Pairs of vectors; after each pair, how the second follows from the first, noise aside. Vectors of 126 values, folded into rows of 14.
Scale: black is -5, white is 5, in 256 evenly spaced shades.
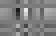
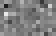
shuffled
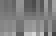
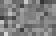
shuffled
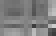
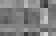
wrapped around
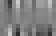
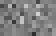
shuffled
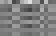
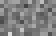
shuffled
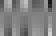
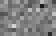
shuffled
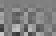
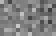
shuffled
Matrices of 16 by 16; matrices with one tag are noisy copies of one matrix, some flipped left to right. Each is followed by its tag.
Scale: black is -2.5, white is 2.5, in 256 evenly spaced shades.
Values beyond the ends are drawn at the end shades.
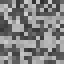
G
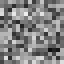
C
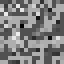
G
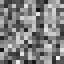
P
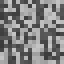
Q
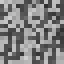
Q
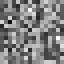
Q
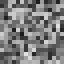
C
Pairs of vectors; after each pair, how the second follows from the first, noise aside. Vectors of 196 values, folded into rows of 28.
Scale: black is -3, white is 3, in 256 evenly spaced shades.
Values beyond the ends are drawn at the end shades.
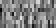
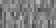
shrunk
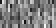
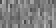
shrunk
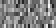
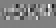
partly zeroed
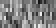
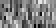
negated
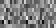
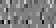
partly zeroed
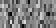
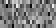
shuffled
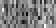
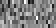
shuffled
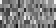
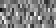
shuffled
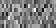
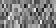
copied
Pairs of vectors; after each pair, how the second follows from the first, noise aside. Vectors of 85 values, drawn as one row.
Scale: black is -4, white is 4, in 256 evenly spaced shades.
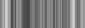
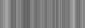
shrunk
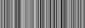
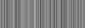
shrunk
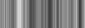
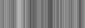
shrunk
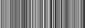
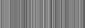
shrunk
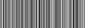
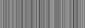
shrunk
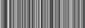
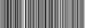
shuffled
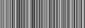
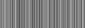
shrunk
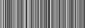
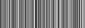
reversed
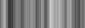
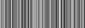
shuffled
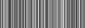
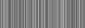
shrunk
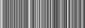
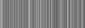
shrunk
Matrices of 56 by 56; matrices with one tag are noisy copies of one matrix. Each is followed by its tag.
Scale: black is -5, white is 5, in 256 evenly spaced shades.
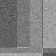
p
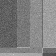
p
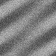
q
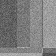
p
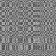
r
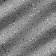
q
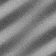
q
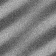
q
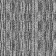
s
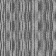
s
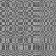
r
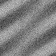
q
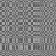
r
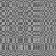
r
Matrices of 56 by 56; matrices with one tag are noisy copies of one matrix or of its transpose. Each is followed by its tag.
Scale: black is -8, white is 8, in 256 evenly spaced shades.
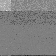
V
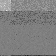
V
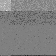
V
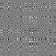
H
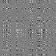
H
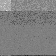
V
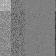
V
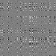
H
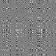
H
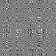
H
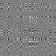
H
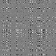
H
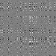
H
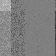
V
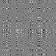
H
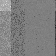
V
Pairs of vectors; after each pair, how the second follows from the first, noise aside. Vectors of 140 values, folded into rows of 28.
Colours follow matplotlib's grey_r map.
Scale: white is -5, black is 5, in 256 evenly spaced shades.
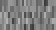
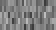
copied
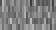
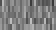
copied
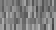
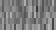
copied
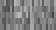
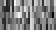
scaled up
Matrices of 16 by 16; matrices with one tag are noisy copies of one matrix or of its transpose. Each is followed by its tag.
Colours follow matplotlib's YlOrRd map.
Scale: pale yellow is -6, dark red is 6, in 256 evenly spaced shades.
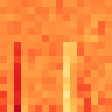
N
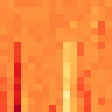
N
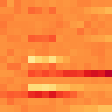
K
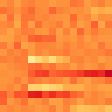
K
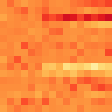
N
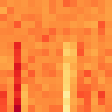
N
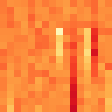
K
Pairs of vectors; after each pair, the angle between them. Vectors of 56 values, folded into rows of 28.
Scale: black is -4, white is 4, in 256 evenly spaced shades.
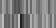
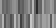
partly aligned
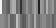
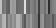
partly aligned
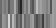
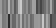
nearly opposite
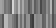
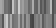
nearly parallel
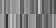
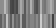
partly opposed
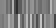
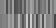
nearly parallel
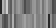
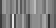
partly aligned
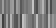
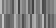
partly opposed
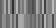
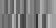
orthogonal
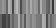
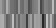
partly opposed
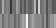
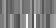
partly aligned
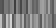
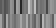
partly aligned
